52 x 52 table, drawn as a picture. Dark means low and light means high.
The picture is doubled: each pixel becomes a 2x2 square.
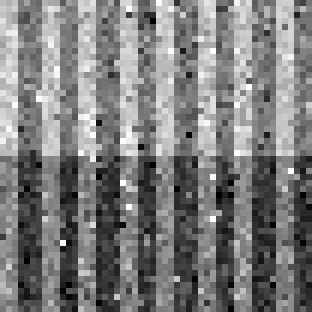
Neither half mirrors the other. A horizontal seam about 50% of the way down splits the table, and the top part is higher. Upright stripes repeat 8 times across the table.
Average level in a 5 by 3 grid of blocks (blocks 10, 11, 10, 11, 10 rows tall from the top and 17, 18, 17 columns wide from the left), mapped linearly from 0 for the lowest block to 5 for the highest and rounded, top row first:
544 / 544 / 322 / 100 / 100
